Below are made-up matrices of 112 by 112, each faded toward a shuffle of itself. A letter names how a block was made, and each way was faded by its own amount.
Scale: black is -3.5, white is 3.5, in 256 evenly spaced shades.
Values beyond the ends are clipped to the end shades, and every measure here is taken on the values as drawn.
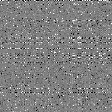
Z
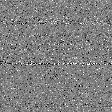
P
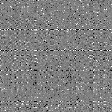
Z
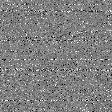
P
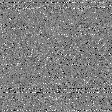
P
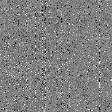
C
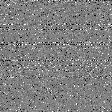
P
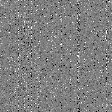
C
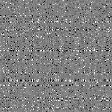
Z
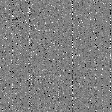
C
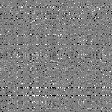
Z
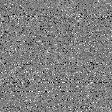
P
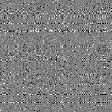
Z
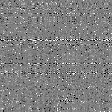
Z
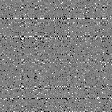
Z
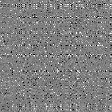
Z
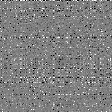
Z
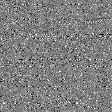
P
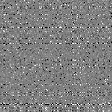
Z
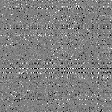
Z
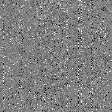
C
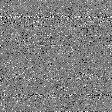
P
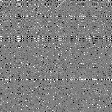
Z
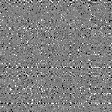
Z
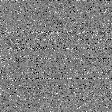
P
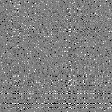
Z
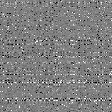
Z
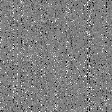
C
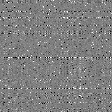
Z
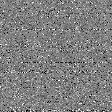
P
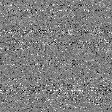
P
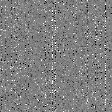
C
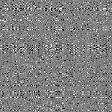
Z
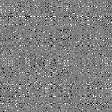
Z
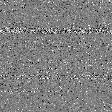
P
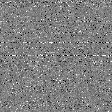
P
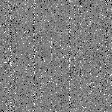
C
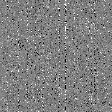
C
